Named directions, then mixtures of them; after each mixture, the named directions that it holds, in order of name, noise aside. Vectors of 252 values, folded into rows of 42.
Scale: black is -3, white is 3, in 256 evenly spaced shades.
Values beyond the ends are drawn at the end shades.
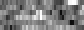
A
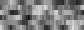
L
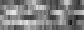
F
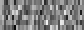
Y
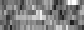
A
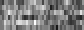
F, Y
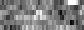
A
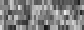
L, Y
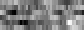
F, L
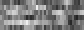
F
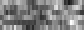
A, F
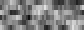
L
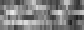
F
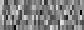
Y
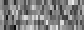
A, Y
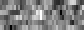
A, L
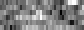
A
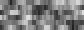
L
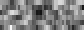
A, L
